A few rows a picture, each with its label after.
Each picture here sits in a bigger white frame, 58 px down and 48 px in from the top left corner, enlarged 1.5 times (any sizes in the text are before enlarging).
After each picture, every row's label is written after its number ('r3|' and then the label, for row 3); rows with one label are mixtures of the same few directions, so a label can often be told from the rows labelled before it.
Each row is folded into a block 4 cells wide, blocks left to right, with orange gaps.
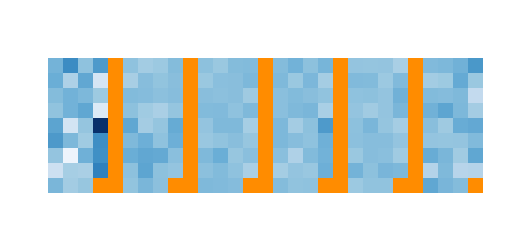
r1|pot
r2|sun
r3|pot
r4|pot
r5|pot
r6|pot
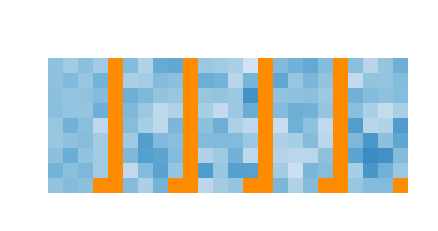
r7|pot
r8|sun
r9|pot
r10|sun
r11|sun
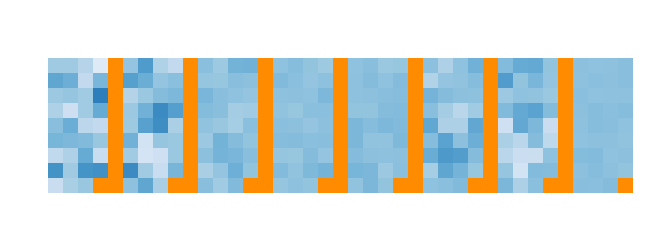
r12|pot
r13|sun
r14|sun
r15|pot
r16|sun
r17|sun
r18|sun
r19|pot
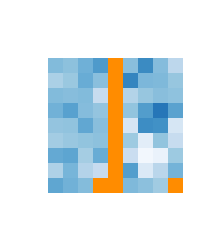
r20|pot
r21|sun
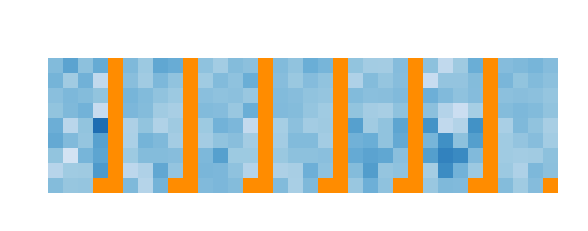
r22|pot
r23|sun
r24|pot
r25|sun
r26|sun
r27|sun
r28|sun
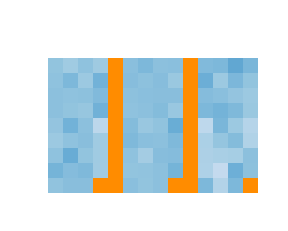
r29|pot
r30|pot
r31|sun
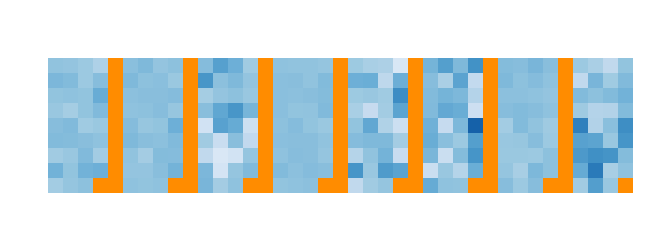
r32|pot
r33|pot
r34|sun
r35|pot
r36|pot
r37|pot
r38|sun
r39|sun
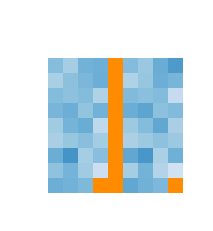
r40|pot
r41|pot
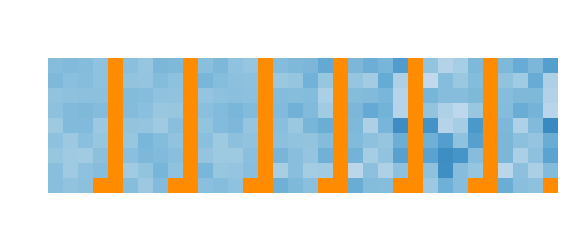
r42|sun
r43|sun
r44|sun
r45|pot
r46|pot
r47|sun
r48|pot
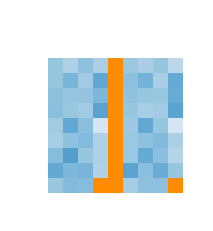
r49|pot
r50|pot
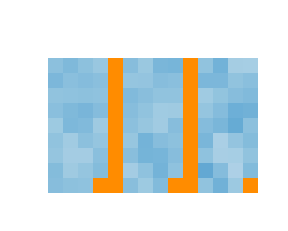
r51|sun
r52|sun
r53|sun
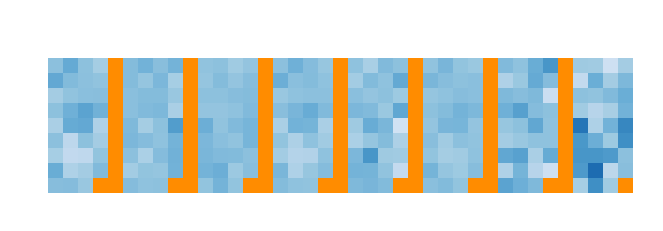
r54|sun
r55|pot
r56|sun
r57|sun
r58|pot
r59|sun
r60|pot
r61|sun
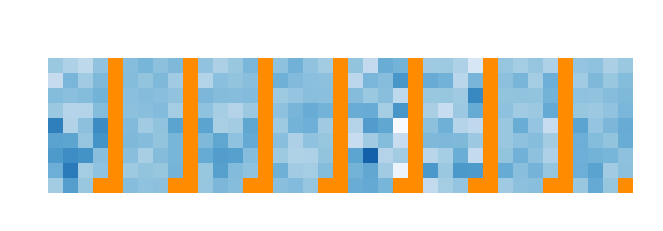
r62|sun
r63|pot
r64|sun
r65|sun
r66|pot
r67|pot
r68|pot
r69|sun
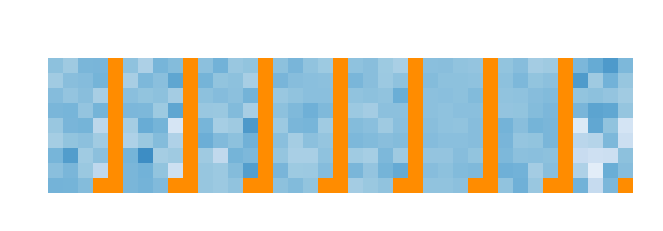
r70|pot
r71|pot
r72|pot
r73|sun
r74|pot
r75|pot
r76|sun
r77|sun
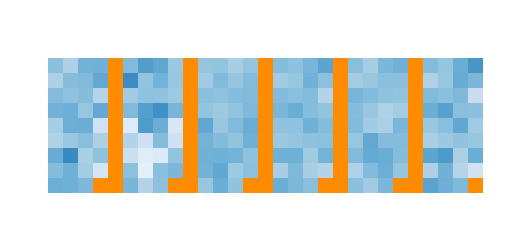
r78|pot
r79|sun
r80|sun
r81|pot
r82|sun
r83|pot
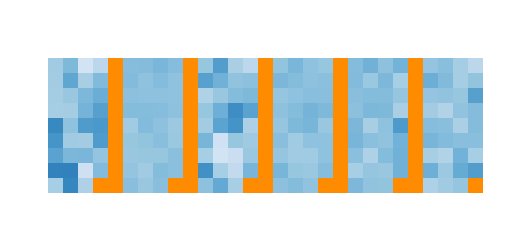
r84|sun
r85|sun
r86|sun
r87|sun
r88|pot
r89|pot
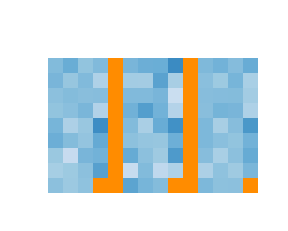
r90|pot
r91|pot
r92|pot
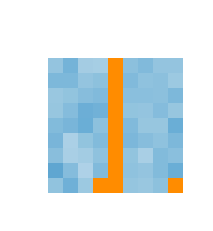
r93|sun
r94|pot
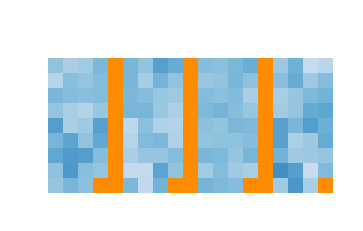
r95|sun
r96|sun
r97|pot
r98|sun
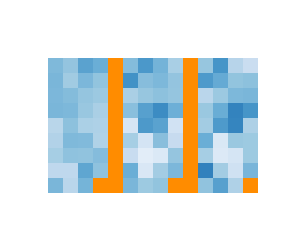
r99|sun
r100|sun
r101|sun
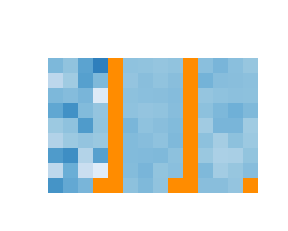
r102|pot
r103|sun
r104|sun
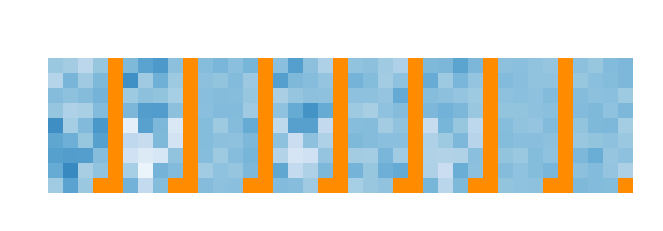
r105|sun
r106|sun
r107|pot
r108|sun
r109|pot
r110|sun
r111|pot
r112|pot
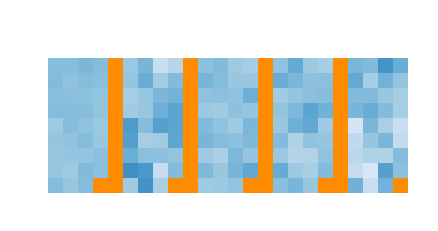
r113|sun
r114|sun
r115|pot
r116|sun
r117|sun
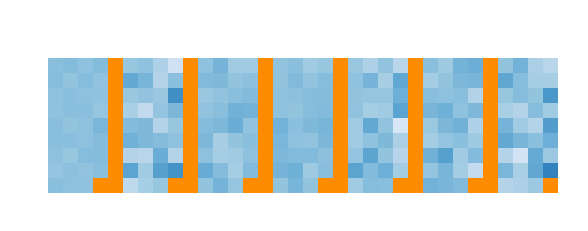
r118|pot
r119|pot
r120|sun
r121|sun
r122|pot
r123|pot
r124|pot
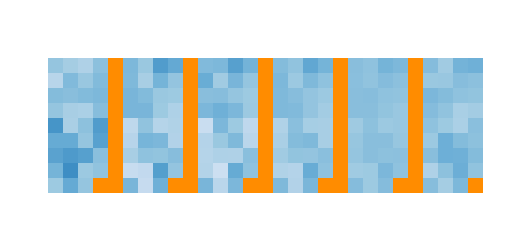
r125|sun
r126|sun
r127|sun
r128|sun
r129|sun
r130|sun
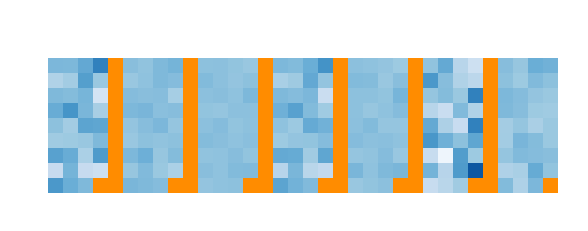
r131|pot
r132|pot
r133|pot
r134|pot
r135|pot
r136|pot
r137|sun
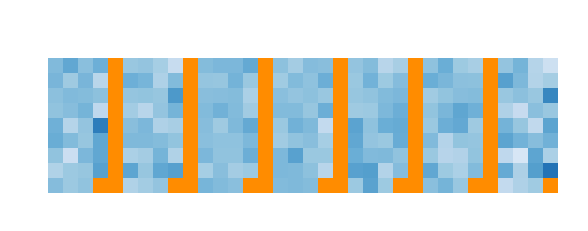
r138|pot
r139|pot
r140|pot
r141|pot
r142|sun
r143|sun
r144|pot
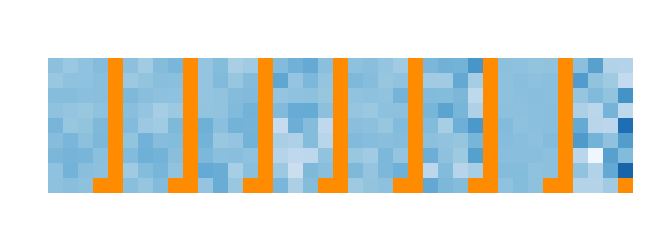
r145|sun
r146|sun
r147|sun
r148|sun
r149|pot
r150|pot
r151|sun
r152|pot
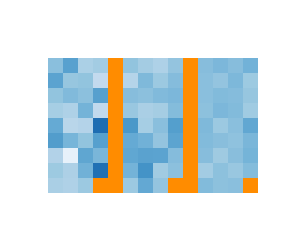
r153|pot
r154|sun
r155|pot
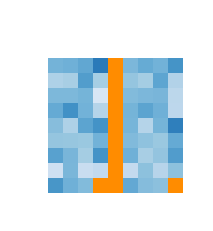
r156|pot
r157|pot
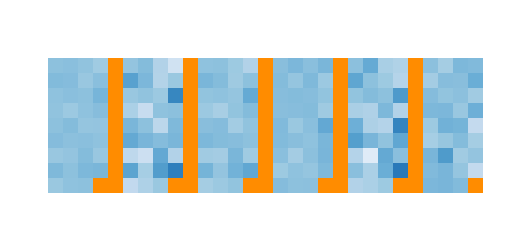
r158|pot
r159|pot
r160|pot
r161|pot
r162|pot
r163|pot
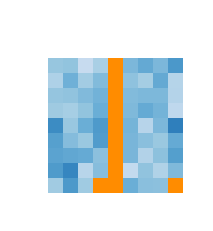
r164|sun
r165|pot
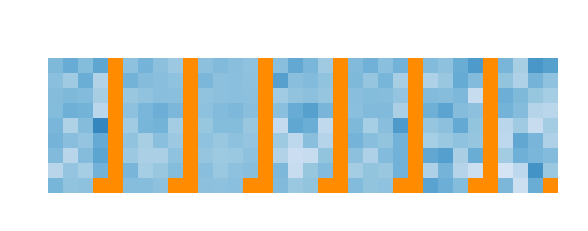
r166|pot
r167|sun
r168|sun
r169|sun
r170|pot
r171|pot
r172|sun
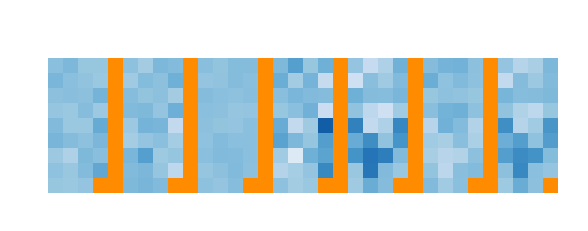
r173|pot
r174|pot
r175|sun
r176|pot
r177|sun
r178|sun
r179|sun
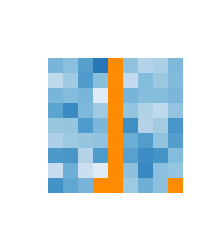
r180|pot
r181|sun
